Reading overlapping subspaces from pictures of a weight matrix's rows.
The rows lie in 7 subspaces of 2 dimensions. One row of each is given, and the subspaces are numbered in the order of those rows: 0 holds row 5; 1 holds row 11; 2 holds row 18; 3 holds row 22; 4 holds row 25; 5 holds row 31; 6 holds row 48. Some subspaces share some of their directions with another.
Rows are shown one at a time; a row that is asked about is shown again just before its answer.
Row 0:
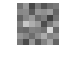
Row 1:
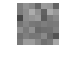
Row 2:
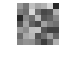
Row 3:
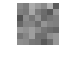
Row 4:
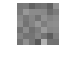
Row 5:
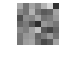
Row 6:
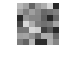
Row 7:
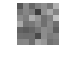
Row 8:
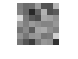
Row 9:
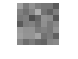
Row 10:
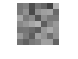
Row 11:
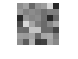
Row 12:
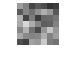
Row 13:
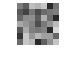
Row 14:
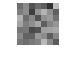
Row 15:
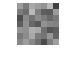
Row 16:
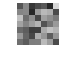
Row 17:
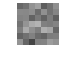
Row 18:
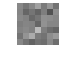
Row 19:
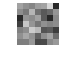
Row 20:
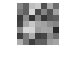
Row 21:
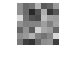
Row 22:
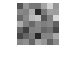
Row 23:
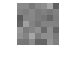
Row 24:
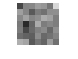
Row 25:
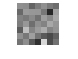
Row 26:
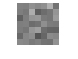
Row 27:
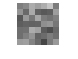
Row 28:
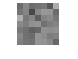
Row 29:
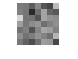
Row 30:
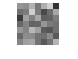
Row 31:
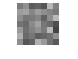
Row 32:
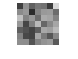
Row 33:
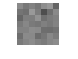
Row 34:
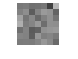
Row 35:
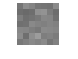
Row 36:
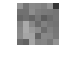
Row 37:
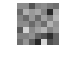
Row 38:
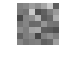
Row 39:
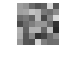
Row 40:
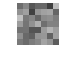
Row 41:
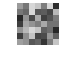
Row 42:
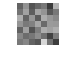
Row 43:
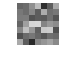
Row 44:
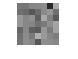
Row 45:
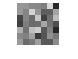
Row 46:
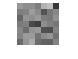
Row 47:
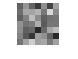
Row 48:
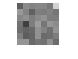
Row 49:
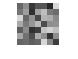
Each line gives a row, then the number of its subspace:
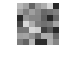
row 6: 1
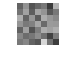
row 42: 4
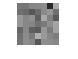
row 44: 5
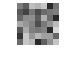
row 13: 5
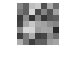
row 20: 0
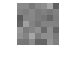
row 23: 1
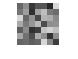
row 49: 4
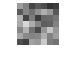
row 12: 6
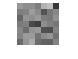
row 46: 0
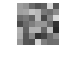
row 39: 5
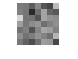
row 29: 2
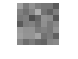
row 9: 3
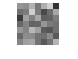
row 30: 2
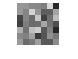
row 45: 5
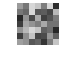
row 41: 0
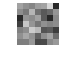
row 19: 1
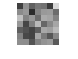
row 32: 6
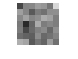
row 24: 6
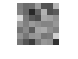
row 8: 2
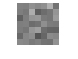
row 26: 3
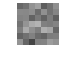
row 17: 0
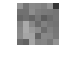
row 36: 6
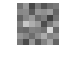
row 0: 1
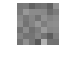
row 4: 4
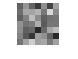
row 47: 2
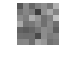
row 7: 3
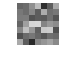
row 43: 0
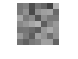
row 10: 1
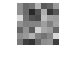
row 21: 2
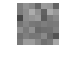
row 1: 2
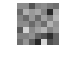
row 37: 4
